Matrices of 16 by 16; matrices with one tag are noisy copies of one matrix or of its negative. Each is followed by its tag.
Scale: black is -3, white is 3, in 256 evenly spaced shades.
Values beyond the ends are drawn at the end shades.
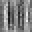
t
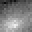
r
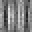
t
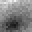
r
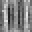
t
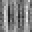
t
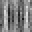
t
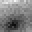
r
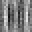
t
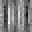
t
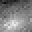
r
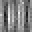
t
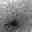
r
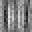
t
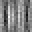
t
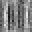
t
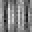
t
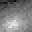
r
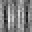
t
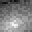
r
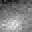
r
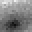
r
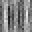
t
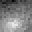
r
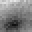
r
